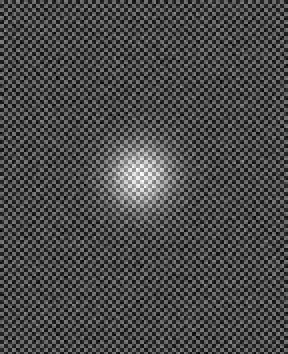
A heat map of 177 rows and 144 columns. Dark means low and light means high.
The halves do not mirror each other. A single bump stands in the centre. On average the colour sits 30% of the way up the scale. No row or column stands out. No seam splits the table. There is no overall slope.
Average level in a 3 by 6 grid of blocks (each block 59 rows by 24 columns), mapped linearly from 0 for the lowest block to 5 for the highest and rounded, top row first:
000000 / 005400 / 000000
